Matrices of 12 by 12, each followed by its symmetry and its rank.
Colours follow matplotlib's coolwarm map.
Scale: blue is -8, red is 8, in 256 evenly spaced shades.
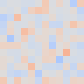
neither, full rank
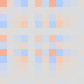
symmetric, rank one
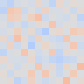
symmetric, full rank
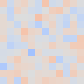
neither, full rank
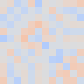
symmetric, full rank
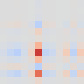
neither, rank one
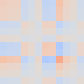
symmetric, rank one
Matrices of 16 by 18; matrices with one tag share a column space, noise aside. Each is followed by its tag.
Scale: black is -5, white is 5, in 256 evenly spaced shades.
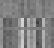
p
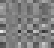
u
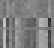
p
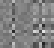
u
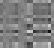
u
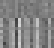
p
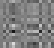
u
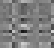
u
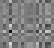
u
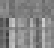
p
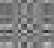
u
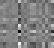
u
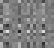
u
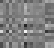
u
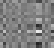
u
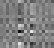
u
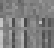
p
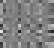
u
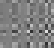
u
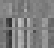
p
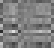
u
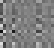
u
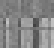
p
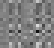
u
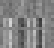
p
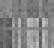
p
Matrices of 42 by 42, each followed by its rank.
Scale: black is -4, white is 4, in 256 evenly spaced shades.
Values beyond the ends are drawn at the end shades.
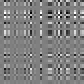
one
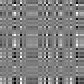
one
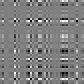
one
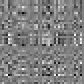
three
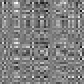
three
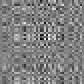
three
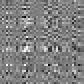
three
